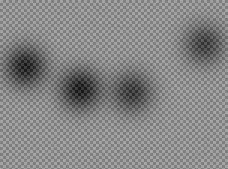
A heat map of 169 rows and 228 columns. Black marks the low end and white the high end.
Odd rows or columns: none. Dips: four. Mirror symmetry: none. Slope: none.
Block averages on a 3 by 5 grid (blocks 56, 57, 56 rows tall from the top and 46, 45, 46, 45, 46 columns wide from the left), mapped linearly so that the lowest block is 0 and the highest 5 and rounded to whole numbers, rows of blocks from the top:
45552 | 10134 | 55555
